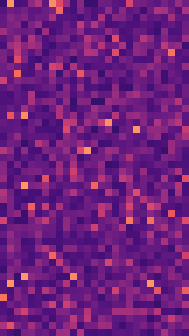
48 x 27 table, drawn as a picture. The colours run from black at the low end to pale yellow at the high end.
Seam: none. Histogram: skewed, a long tail of high values. Grain: fine. Mirror symmetry: none. Average level on the scale: 30%.
